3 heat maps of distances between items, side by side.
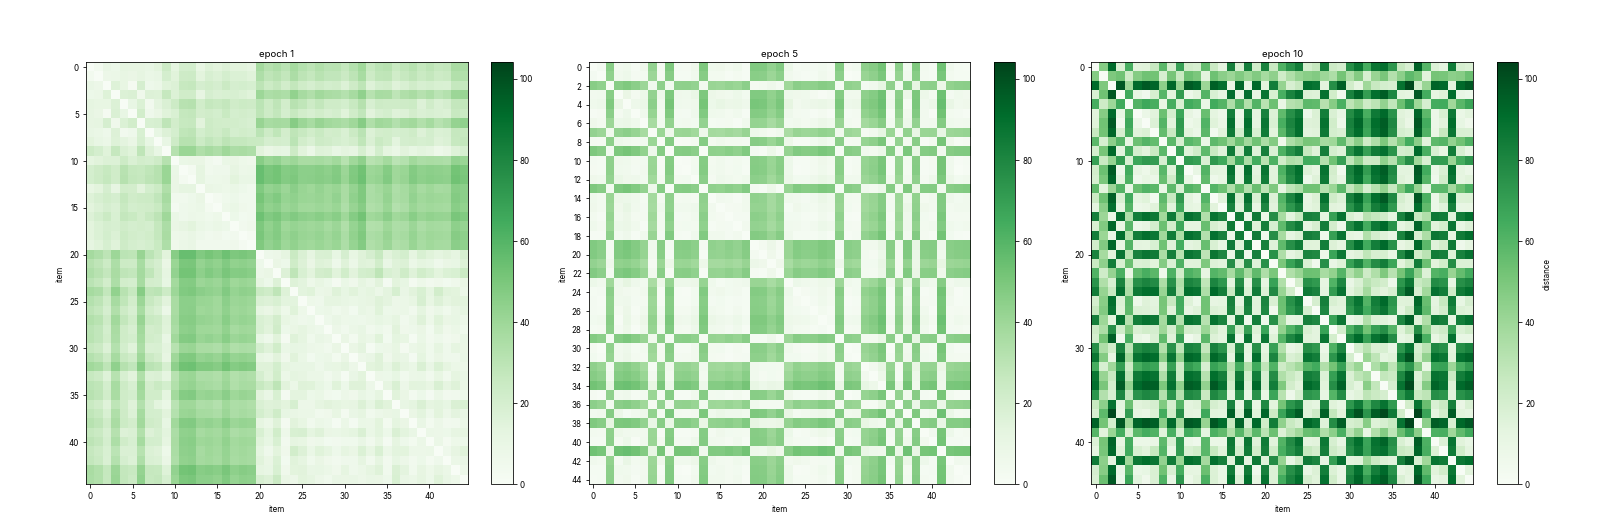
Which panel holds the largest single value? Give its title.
epoch 10
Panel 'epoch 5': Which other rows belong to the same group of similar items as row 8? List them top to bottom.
0, 1, 3, 4, 5, 6, 10, 11, 12, 14, 15, 16, 17, 18, 23, 24, 25, 26, 27, 28, 30, 31, 35, 37, 39, 40, 42, 43, 44
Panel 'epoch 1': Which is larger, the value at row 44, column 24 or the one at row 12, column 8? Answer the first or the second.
the second
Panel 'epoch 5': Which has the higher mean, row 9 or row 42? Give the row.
9
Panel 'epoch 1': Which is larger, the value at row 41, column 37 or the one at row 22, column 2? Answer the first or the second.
the second
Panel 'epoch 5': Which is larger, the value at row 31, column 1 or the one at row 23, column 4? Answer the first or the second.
the second
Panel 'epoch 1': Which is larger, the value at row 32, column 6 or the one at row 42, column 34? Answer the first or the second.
the first
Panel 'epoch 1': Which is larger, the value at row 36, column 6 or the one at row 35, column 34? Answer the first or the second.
the first
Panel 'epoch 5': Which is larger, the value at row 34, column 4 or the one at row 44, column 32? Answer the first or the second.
the first
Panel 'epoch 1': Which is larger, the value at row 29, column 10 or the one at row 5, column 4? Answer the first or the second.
the first
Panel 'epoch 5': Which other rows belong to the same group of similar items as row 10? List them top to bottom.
0, 1, 3, 4, 5, 6, 8, 11, 12, 14, 15, 16, 17, 18, 23, 24, 25, 26, 27, 28, 30, 31, 35, 37, 39, 40, 42, 43, 44
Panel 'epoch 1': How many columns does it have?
45
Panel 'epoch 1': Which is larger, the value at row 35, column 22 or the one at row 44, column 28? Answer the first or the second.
the first
